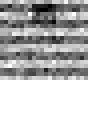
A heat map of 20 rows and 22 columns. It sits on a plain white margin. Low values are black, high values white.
Odd patch: lower, in the top middle. Stripes: horizontal, repeating 5 times. Ninth with the lowest average: top middle.
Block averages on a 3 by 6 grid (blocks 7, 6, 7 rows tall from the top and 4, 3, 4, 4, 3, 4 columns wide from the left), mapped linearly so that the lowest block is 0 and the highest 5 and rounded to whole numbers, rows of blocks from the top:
330033 | 444455 | 443333
